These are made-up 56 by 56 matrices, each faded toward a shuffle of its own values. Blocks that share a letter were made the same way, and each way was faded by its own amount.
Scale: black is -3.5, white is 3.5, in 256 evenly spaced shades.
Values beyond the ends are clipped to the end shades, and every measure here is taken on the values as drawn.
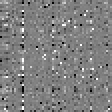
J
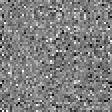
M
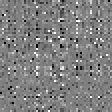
J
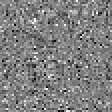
M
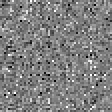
M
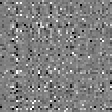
J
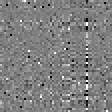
J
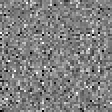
M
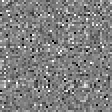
M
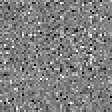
M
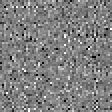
M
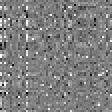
J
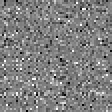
M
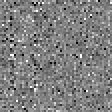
M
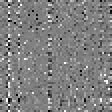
J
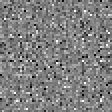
M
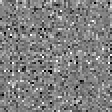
M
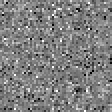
M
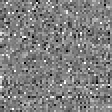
M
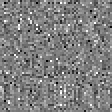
M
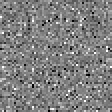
M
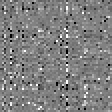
J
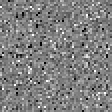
M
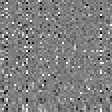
J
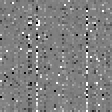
J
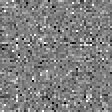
M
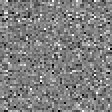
M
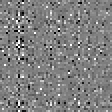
J
